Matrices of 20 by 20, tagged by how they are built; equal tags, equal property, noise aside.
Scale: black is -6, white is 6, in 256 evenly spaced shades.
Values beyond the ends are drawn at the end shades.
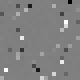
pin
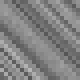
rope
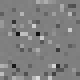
pin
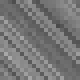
rope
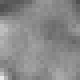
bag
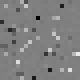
pin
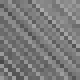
rope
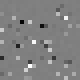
pin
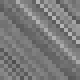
rope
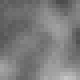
bag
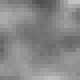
bag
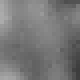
bag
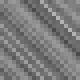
rope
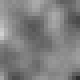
bag
